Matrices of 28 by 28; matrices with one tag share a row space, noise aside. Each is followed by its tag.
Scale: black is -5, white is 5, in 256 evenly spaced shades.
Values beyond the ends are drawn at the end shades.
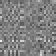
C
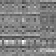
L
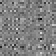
C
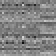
L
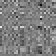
C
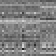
L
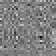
C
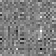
C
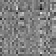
C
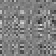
C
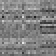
L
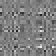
C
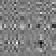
C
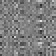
C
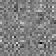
C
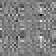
C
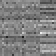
L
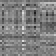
L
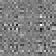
C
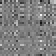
C
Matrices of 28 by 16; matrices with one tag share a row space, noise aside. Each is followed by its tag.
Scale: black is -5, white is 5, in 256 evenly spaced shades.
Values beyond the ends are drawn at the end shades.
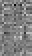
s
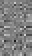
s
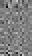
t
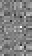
s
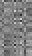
s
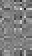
s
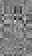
s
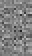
s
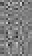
t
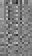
t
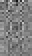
t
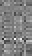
s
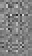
t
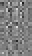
t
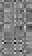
s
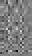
t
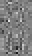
t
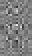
t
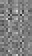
t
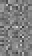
t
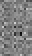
s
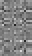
s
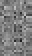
s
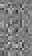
t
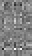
s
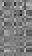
s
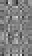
t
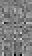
s
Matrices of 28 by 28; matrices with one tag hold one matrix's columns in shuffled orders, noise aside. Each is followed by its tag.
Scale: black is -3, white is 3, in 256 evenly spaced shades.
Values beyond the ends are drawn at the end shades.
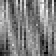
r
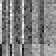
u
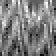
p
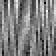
r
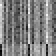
u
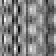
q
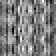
q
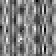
q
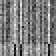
u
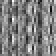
q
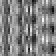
q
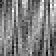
r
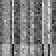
u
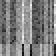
u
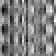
q
